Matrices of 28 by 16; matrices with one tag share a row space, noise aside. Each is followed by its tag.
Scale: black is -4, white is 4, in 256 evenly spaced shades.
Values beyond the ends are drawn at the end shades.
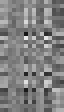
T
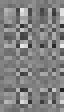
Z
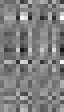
Z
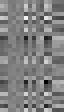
T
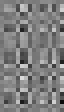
Z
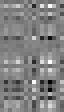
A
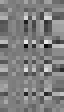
T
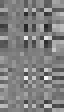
T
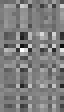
Z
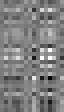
A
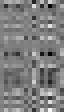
A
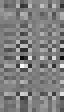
Z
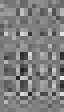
Z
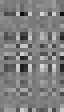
Z
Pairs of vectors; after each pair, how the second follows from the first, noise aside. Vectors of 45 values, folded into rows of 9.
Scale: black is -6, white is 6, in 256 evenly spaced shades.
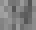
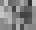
scaled up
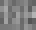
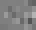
partly zeroed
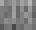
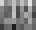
scaled up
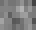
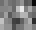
scaled up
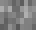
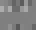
partly zeroed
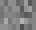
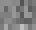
wrapped around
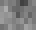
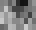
scaled up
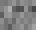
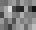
scaled up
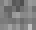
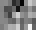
scaled up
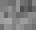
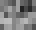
scaled up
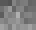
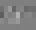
partly zeroed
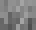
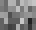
scaled up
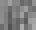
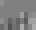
partly zeroed
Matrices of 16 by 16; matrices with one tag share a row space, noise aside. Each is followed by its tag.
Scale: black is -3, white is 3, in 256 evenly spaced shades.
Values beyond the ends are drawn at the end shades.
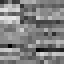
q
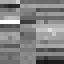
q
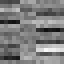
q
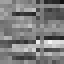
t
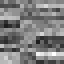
q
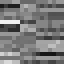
q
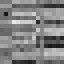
t
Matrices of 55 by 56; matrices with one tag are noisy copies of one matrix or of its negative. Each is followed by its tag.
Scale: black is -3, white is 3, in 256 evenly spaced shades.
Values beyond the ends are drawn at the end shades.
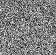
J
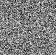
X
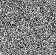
J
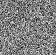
J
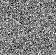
X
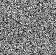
X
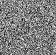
J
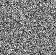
X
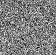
J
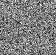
X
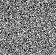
X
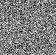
X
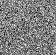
J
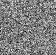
X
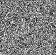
J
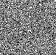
X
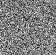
J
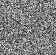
X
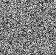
X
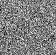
J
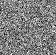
J
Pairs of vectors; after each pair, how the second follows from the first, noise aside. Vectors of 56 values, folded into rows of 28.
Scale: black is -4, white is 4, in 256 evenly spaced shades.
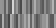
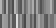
wrapped around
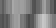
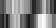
scaled up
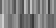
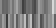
reversed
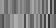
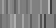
partly zeroed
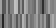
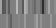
partly zeroed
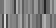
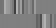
partly zeroed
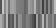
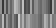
wrapped around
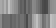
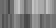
wrapped around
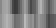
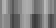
wrapped around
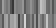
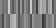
reversed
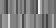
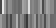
wrapped around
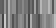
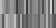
reversed
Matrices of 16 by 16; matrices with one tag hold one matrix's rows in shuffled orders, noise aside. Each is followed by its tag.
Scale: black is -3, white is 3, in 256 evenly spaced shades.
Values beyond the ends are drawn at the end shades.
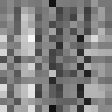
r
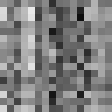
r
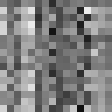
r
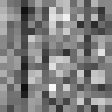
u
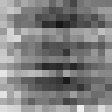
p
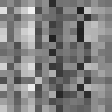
r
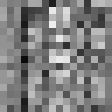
u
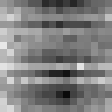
p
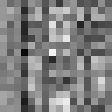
u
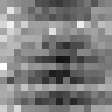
p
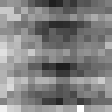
p
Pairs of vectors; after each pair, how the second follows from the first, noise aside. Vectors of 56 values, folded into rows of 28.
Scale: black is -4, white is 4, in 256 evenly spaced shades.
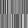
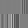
partly zeroed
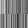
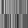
sign-scrambled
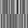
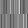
partly zeroed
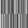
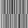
sign-scrambled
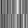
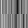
negated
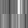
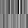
sign-scrambled
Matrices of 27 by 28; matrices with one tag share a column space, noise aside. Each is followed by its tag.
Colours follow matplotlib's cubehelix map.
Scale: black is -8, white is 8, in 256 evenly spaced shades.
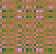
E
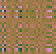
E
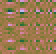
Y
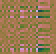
E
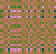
E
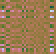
E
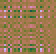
E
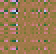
Y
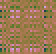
E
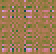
E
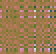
E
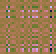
E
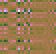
Y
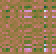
E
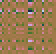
Y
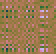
E
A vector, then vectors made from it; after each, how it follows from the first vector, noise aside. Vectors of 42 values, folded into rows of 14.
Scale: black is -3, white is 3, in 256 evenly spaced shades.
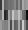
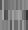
shrunk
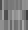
shrunk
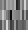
wrapped around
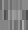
shrunk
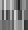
wrapped around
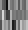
wrapped around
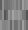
shrunk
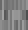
shrunk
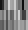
wrapped around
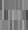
shrunk
